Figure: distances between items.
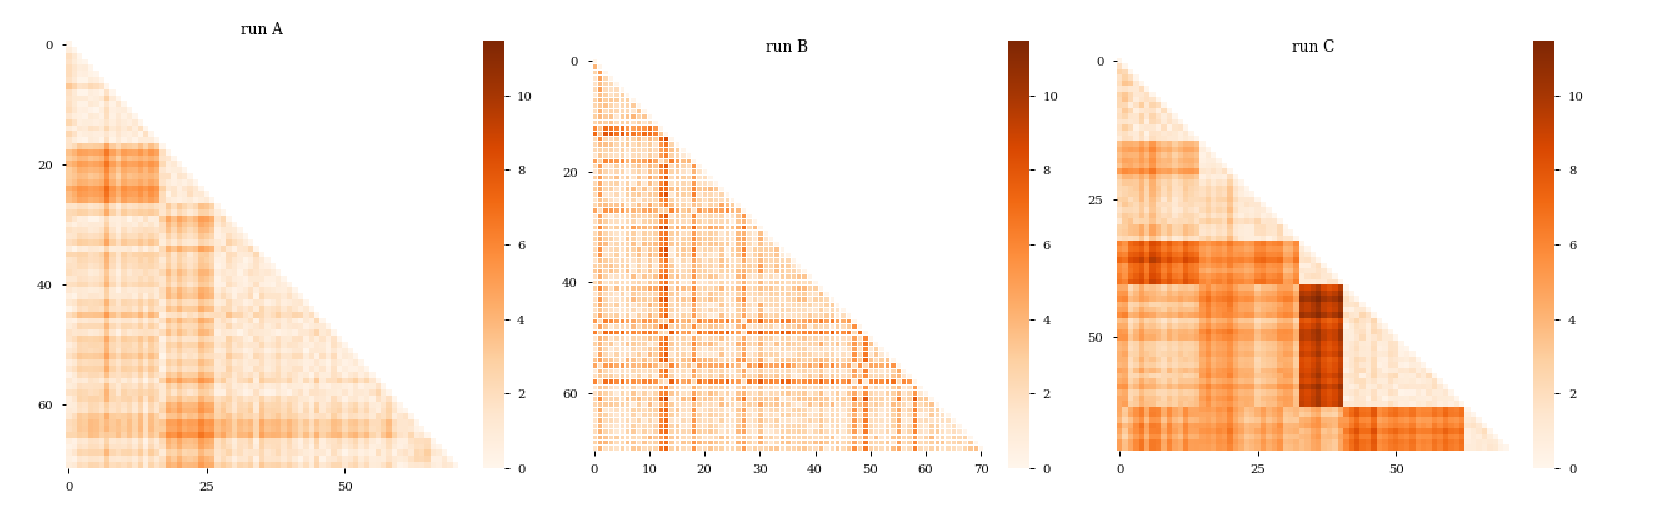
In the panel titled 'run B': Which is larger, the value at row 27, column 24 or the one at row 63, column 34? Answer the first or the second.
the first
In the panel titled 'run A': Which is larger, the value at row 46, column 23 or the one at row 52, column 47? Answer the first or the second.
the first
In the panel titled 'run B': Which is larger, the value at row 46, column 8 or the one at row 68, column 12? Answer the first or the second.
the second
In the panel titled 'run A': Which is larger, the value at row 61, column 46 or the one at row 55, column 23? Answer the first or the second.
the second
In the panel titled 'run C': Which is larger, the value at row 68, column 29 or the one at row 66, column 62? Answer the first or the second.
the second
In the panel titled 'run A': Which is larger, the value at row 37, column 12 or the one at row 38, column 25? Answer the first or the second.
the second
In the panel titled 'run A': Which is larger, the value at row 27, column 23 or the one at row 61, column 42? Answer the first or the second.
the first
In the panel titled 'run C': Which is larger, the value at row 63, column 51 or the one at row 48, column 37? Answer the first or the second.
the second
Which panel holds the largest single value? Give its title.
run C
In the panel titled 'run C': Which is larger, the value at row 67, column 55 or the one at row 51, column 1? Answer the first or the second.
the first
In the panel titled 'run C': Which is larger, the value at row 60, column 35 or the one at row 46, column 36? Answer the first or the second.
the second
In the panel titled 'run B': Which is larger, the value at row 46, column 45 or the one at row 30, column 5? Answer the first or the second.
the second
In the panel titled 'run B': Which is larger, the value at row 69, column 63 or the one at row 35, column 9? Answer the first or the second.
the first
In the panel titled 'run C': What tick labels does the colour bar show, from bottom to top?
0, 2, 4, 6, 8, 10
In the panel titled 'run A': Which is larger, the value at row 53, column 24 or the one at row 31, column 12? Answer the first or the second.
the first
